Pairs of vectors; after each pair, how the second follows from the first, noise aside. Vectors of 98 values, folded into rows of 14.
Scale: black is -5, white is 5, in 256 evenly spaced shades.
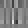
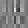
wrapped around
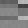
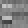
wrapped around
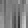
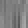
shrunk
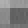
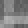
wrapped around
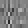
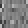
wrapped around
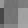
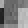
scaled up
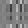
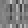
copied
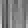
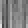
copied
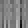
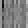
wrapped around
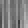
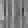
wrapped around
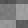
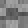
wrapped around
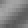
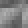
wrapped around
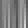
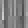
wrapped around
